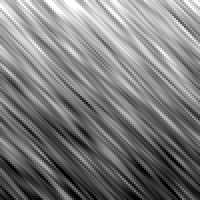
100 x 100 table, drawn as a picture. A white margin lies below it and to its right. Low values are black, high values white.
Slope: up to the top. Grain: diagonal, down to the right. Ninth with the highest average: top middle. Odd rows or columns: none.
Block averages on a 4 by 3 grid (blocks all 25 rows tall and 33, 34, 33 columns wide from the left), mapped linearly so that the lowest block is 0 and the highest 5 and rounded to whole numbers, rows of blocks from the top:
5 5 4 | 3 3 3 | 2 2 2 | 1 1 0
